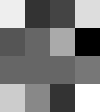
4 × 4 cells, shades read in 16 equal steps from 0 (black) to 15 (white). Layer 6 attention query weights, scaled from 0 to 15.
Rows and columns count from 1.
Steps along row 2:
up up down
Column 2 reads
3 6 6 8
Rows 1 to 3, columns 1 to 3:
14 3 4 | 5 6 10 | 6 6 6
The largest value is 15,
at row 4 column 4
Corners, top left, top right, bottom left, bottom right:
14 13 12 15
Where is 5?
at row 2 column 1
